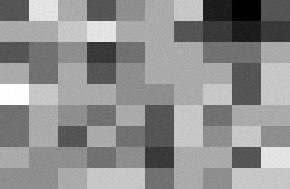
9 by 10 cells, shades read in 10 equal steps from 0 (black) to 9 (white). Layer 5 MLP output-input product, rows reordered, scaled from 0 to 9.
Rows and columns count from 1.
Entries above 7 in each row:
1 1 0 0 1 0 0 1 0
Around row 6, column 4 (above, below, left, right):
6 6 5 6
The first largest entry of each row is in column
2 4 6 10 1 7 7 10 4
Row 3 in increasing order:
2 3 4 4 4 4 5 6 6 6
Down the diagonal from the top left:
3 6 5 3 5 3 7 6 7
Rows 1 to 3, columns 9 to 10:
0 3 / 1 2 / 4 6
